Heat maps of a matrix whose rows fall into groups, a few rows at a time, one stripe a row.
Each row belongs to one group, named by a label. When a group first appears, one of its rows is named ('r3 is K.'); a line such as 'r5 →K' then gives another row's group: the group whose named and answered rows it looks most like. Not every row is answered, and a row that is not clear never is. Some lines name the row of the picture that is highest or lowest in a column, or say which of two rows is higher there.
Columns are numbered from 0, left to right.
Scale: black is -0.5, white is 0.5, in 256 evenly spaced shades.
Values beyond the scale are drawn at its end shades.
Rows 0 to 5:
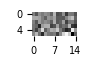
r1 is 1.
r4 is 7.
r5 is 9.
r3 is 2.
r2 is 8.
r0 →8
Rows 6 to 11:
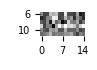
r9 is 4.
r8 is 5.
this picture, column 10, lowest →6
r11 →7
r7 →2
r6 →2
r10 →2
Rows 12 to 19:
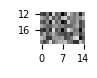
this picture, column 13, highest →19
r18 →9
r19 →7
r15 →9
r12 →5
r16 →5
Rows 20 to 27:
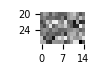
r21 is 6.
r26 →4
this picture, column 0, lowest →22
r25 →6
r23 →7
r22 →2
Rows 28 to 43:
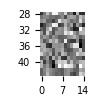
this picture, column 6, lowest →31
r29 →6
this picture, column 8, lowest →39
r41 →4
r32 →7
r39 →5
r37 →1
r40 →4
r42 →7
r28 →2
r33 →4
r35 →2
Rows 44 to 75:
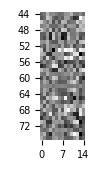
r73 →7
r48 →1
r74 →9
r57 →2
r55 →4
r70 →5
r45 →7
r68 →4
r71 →9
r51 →6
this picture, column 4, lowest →53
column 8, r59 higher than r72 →Yes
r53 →4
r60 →2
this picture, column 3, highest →69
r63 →9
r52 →8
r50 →5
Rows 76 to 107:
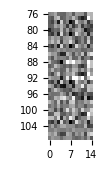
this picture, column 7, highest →102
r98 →1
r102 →1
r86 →6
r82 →1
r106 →6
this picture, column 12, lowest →80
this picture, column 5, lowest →94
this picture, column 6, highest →88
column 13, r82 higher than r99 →Yes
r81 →5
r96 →8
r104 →2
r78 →5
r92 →4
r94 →6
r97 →2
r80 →5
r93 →5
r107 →1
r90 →4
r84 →5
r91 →7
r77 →7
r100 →4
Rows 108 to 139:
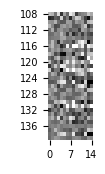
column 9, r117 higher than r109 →No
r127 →6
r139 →7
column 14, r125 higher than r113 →No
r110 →6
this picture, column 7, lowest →109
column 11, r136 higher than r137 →Yes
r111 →9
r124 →8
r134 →1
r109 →5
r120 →4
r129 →9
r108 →1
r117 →1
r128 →9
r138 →2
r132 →5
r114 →2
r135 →8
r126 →9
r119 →7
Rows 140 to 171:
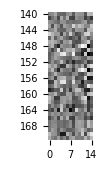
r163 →8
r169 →9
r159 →5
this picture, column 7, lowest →164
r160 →6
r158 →7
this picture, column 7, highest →145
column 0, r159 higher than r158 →No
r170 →6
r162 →9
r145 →1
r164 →5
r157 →2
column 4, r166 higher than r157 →No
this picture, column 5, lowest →170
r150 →2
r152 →8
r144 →6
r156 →2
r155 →7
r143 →4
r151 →7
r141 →5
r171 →1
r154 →9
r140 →6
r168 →6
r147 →1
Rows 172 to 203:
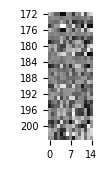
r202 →4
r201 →6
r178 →8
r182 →2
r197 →2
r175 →2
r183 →1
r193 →1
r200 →7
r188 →9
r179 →5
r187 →8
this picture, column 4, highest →175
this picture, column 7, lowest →199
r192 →1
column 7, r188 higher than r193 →No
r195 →5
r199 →5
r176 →6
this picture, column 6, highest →202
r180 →6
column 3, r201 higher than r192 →No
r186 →6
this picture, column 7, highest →193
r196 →2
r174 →8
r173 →1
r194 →5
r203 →6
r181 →4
